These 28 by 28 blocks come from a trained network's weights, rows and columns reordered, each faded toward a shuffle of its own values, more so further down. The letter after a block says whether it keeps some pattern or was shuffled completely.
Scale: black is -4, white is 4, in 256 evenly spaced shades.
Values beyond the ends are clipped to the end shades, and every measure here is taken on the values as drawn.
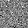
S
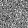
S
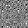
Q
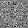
Q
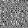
Q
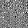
Q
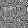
Q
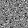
S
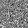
S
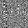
Q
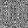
Q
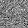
S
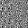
Q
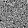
S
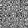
Q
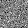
S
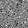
S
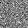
S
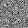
Q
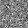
S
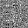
Q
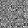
Q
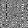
Q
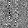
Q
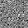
Q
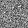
S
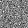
S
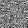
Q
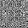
Q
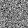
S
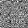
Q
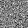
S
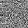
Q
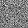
Q
